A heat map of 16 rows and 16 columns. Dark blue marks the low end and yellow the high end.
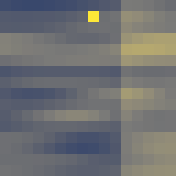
Lone odd cells: 1, higher than its neighbours. Seam: vertical, 70% of the way across, the right part higher. Roughest part: top middle. Grain: streaks across.
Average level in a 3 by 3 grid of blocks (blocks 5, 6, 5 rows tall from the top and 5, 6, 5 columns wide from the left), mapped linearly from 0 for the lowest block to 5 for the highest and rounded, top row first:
125 / 124 / 104
